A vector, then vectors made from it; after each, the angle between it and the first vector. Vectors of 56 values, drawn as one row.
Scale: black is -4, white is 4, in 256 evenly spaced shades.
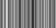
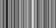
nearly opposite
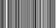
partly aligned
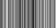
nearly parallel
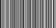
orthogonal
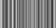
partly opposed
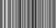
nearly parallel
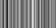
nearly opposite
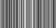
partly opposed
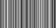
orthogonal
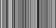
partly opposed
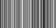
orthogonal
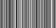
orthogonal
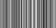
partly opposed
